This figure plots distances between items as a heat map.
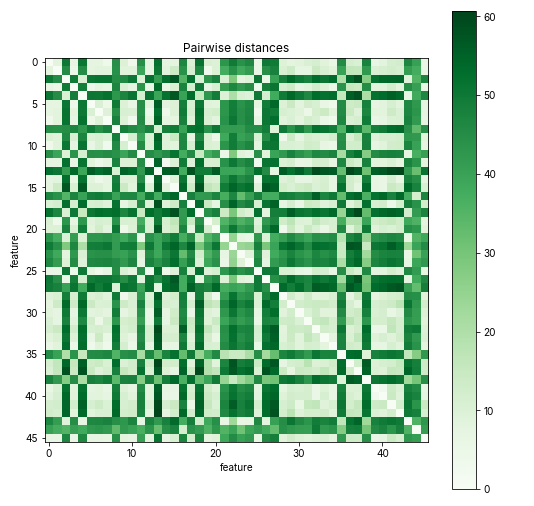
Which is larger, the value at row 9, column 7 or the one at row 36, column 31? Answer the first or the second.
the second
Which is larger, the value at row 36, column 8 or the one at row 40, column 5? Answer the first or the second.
the first
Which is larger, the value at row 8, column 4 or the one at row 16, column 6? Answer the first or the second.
the second
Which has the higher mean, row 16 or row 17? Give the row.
16
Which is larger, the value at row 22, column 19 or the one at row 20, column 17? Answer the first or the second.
the first
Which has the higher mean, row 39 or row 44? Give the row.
44
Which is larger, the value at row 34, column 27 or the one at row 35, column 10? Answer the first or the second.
the first
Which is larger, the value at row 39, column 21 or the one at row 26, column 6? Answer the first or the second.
the second
